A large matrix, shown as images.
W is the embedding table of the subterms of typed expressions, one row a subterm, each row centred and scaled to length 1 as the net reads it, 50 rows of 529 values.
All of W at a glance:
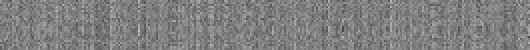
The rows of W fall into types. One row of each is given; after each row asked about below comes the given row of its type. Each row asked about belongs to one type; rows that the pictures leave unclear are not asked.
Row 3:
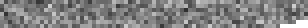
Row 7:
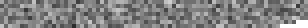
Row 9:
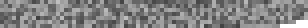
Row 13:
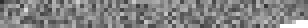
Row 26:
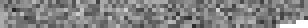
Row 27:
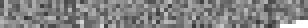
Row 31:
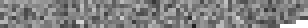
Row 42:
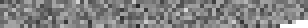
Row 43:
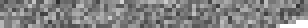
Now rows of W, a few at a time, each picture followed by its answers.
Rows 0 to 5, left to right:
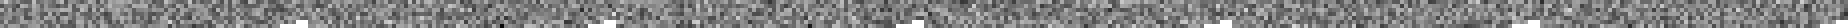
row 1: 42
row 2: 31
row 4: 27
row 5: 27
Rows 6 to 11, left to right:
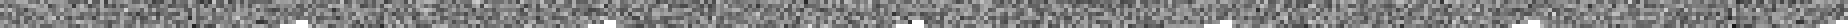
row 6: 9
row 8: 26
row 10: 43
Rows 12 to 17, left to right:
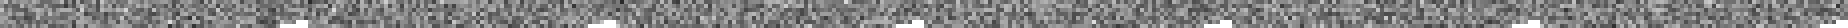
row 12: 26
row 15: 7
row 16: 7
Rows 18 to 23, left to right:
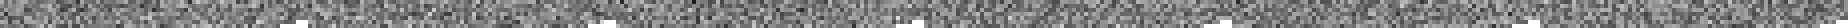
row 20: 9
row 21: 43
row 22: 42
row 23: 7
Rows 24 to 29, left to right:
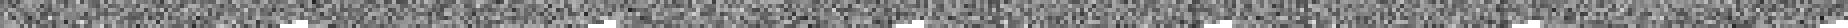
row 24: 42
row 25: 42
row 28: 27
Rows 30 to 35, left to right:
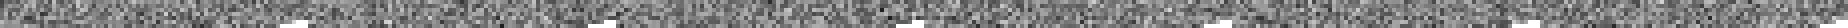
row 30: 13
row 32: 31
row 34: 26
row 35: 43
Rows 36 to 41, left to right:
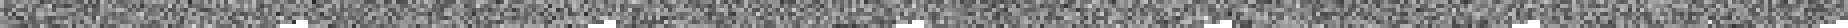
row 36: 26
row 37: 42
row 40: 3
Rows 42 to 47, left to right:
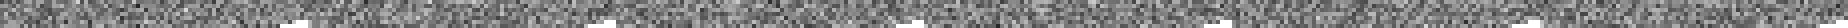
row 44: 7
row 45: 7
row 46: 43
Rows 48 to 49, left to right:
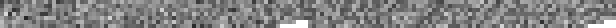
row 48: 27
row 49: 43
